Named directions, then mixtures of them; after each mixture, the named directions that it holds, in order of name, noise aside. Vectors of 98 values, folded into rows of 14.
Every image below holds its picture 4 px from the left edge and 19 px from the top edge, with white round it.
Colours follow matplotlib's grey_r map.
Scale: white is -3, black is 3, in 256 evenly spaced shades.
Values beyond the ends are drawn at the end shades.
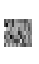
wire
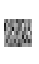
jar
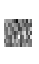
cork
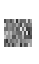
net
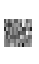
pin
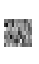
wire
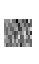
cork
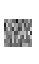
cork, jar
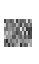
net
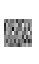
jar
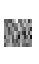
cork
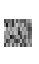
net, wire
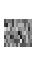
wire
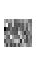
wire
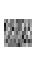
jar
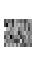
wire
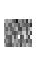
cork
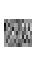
jar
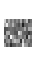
pin, wire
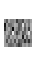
jar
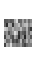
cork, wire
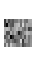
pin, wire
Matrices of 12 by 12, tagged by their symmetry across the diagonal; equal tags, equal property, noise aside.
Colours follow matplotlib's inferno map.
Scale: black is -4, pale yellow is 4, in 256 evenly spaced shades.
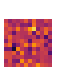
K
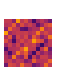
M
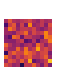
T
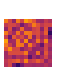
M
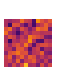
T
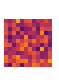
T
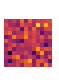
K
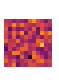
K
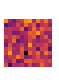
T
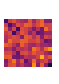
M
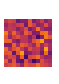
K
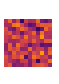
T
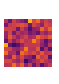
M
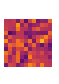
K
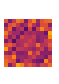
M
